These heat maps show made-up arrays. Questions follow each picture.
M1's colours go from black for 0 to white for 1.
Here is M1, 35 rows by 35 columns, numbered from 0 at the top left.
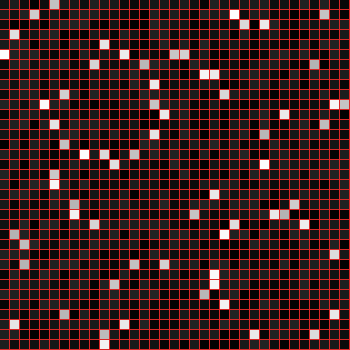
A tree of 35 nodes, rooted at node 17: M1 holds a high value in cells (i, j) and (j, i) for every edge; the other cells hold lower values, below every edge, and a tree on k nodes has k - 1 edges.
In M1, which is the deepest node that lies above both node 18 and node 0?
5
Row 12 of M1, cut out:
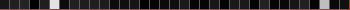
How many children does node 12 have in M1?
1
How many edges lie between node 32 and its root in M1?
3
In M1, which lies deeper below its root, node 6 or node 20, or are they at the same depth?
node 20
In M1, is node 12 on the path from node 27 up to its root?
yes
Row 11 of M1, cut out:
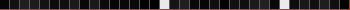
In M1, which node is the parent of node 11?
16
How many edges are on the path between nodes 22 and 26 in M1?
8
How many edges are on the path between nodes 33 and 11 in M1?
6
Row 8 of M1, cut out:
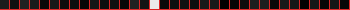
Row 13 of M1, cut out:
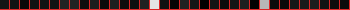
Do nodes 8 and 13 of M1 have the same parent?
yes
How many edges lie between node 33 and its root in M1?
10
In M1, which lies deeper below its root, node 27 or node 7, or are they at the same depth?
the same depth
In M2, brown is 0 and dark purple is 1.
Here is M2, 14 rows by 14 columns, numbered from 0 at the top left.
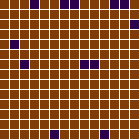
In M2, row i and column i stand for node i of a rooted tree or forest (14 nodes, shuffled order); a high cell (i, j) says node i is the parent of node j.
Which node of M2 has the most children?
0
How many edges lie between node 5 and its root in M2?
4
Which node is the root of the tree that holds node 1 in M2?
4
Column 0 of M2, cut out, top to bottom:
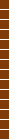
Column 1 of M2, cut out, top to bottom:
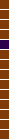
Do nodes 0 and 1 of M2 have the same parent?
no
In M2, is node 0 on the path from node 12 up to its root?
yes
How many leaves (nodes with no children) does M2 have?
9
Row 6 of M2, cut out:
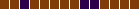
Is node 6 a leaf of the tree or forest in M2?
no
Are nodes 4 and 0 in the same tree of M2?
no
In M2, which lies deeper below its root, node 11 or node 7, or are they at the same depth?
the same depth
